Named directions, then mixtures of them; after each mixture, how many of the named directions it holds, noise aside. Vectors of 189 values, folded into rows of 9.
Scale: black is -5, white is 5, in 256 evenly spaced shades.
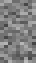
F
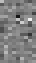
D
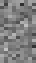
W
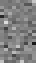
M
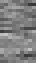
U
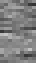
one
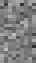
one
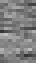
one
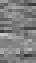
one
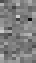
three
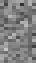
one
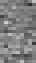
two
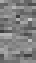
two
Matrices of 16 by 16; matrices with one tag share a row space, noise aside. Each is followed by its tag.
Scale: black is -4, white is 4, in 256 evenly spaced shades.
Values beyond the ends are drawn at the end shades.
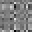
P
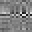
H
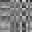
H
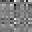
P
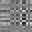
H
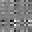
P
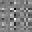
P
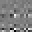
P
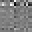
P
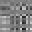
H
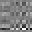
H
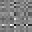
P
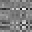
H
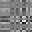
H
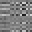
H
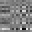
H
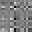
P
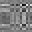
H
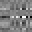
H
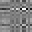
H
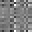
P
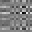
H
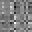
P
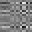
H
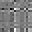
P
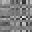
H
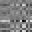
H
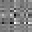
P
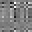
P
